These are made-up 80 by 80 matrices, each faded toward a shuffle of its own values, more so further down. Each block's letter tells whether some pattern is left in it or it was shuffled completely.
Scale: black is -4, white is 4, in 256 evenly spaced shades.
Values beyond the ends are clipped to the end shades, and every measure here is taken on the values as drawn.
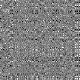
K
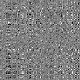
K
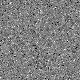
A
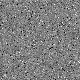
A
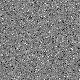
A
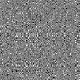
K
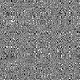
K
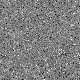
A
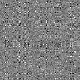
K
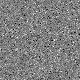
A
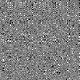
K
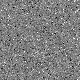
A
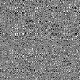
K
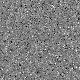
A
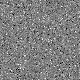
A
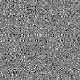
K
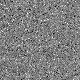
A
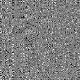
K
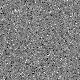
A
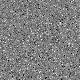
A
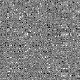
K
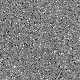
A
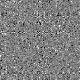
K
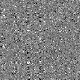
K
